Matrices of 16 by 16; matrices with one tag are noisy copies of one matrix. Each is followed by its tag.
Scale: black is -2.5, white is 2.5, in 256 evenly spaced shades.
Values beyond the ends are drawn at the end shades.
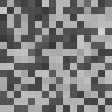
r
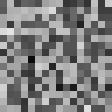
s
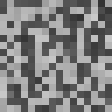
s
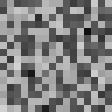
s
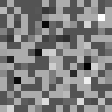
r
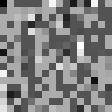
s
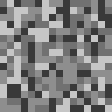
s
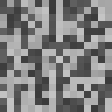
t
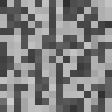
t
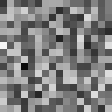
s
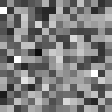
r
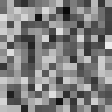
s
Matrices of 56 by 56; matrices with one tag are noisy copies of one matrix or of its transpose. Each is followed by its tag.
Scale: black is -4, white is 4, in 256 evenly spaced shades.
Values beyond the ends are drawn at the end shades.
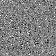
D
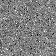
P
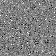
D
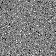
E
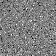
E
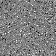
E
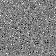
D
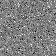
P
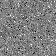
P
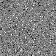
E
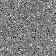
P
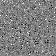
D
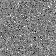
P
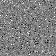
D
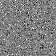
D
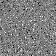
E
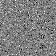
D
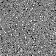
E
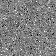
P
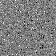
D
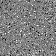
E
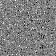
D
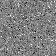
P
